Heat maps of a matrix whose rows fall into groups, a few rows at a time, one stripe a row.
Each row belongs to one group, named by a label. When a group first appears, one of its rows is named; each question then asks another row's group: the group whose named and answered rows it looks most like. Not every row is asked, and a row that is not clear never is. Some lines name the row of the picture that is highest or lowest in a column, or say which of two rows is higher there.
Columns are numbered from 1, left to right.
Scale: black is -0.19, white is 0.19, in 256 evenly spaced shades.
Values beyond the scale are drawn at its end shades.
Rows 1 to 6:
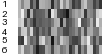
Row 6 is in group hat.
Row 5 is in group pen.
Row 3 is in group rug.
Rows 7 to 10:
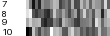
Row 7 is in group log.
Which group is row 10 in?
pen
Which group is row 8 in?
hat
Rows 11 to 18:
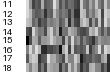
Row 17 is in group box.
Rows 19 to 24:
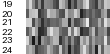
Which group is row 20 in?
box
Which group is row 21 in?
rug
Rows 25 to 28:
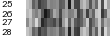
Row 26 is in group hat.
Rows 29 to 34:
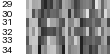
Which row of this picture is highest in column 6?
34
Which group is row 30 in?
rug
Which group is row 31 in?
box
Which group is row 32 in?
rug
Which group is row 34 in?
box
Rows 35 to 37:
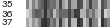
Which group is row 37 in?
hat
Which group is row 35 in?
hat
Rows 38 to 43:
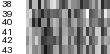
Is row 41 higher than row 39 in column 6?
Yes
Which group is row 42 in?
rug
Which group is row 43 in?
hat
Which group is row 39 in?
rug
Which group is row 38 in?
pen
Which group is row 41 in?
hat
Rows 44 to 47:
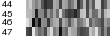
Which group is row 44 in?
hat
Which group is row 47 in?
pen
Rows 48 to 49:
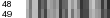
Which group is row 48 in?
pen
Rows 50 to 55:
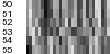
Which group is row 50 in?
hat
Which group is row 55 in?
pen
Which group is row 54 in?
pen
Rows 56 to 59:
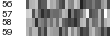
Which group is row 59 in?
pen
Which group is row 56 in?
box
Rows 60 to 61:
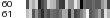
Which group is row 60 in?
box
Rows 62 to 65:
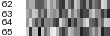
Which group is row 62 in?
box
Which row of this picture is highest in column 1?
65
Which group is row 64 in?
rug
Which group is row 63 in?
pen
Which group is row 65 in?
pen
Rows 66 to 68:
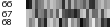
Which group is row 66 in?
box
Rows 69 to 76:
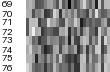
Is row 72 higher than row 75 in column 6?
No
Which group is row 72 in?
rug
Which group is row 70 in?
hat
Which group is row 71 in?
box
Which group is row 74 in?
hat
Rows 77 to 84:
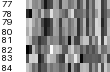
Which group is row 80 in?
hat
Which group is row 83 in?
box
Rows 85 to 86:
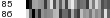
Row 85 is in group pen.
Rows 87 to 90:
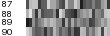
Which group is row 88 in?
rug
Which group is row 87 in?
box
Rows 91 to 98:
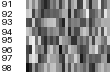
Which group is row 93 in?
box
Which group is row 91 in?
hat
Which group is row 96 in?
pen
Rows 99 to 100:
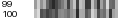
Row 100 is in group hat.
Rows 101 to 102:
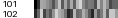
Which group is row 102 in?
box
